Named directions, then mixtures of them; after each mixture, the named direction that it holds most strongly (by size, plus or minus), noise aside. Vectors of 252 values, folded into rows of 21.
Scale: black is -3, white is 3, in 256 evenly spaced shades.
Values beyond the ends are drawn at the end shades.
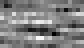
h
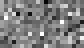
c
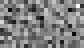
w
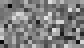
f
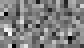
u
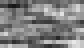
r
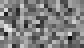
u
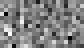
u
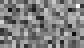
w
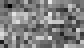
f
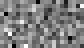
u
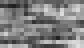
r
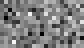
c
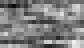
r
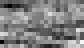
r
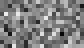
u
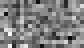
u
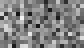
u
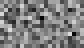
w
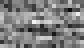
h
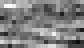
r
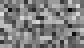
w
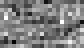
c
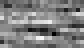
h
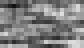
r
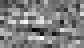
h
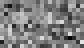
f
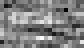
h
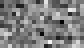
c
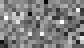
c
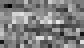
f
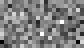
f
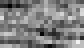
r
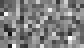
u
